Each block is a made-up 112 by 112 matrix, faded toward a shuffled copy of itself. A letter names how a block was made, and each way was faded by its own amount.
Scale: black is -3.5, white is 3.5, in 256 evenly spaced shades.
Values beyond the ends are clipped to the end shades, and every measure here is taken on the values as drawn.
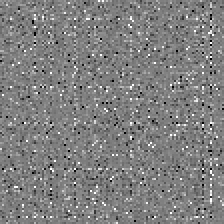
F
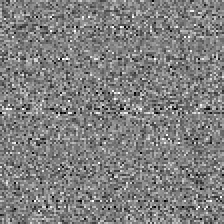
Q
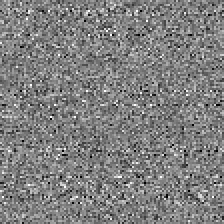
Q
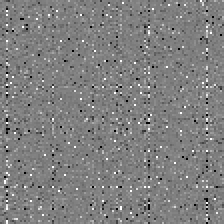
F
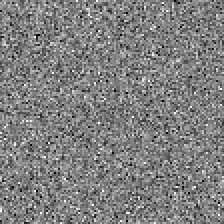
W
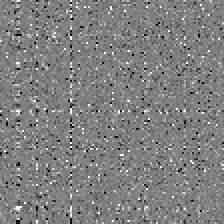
F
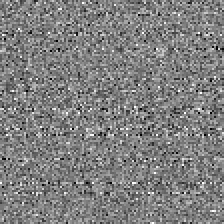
Q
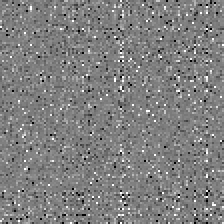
F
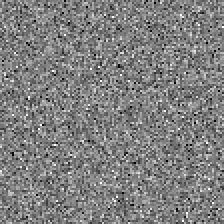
W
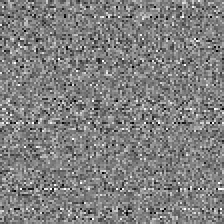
Q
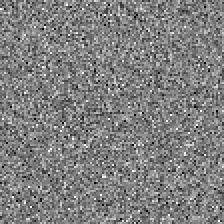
W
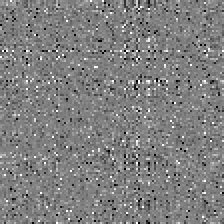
F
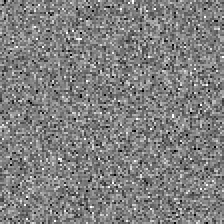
W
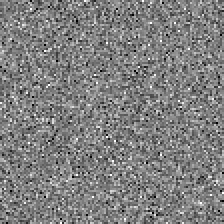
W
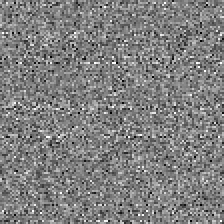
Q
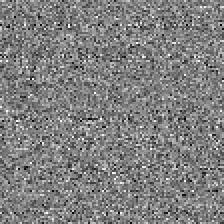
Q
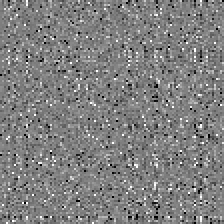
F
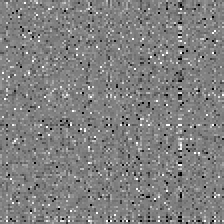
F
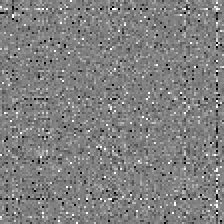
F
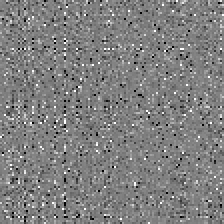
F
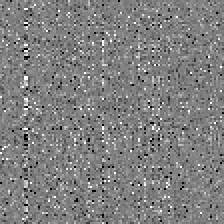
F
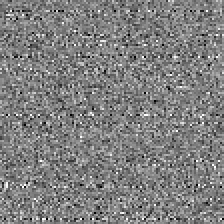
Q
